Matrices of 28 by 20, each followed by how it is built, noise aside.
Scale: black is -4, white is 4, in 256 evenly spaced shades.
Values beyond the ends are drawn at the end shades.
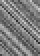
Toeplitz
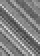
Toeplitz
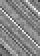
Toeplitz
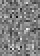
low rank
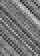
Toeplitz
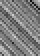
Toeplitz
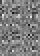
low rank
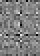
low rank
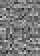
low rank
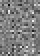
low rank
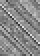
Toeplitz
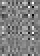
low rank
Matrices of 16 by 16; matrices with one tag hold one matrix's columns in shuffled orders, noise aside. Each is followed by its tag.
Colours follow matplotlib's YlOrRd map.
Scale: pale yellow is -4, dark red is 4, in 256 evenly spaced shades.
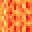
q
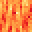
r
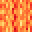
q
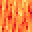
r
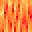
r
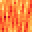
r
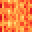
q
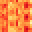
q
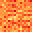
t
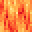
r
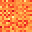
t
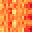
q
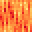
r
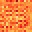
t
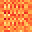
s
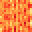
q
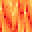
r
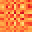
s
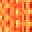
q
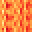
q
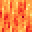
r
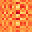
s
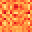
s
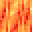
r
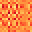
s
